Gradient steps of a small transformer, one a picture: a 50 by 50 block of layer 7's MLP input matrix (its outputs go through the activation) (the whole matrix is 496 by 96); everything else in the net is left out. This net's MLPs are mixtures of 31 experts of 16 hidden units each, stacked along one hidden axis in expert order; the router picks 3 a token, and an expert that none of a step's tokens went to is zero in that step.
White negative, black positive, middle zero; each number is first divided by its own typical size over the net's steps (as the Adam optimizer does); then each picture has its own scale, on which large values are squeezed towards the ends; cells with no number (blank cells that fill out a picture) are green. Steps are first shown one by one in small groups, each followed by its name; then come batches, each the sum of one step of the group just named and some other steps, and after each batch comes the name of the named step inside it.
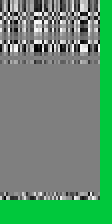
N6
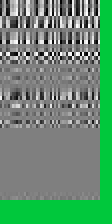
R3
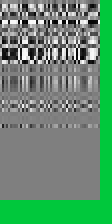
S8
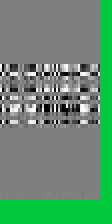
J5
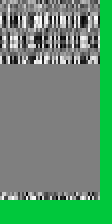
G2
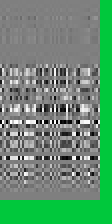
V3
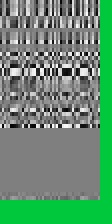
R3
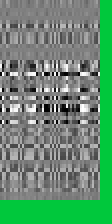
J5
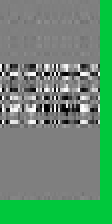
J5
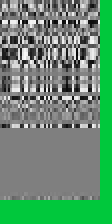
S8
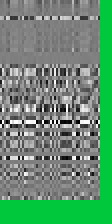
V3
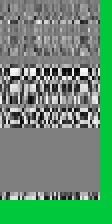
N6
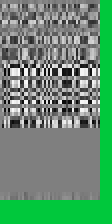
S8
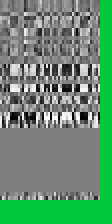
N6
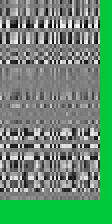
R3
